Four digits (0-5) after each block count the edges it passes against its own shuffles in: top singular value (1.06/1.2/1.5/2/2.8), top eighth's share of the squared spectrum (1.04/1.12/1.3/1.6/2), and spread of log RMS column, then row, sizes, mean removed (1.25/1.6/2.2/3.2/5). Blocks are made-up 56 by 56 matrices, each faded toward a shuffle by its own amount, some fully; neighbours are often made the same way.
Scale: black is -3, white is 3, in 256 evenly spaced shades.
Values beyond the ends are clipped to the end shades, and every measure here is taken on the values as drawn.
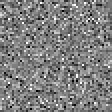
2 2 0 1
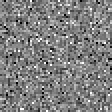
1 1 0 0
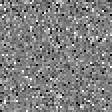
2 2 1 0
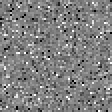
0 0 0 0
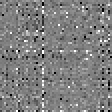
4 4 2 2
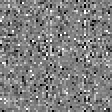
3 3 2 1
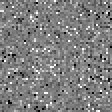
2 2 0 0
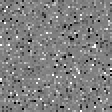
0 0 0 0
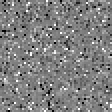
0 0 0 0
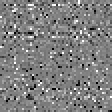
4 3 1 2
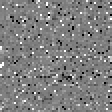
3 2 1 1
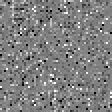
1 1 0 0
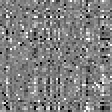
4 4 2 2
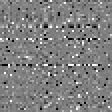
4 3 1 2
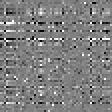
5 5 3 3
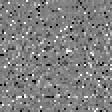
3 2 0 1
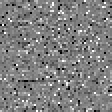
2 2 0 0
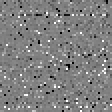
3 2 0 1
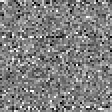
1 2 0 2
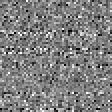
1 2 0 3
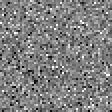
0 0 0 0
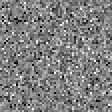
0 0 0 1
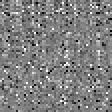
4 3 1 1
